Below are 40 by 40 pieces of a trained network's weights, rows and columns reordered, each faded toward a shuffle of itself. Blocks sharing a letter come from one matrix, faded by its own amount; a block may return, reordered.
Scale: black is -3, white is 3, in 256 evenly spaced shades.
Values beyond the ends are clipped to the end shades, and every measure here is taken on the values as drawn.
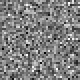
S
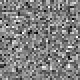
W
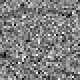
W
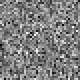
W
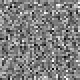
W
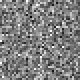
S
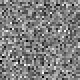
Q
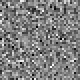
S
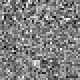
Q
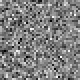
S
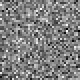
W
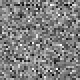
Q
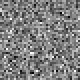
Q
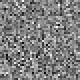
W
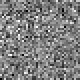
W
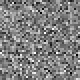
Q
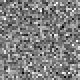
Q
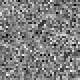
S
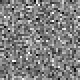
S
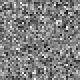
W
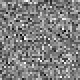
W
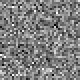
W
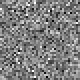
Q
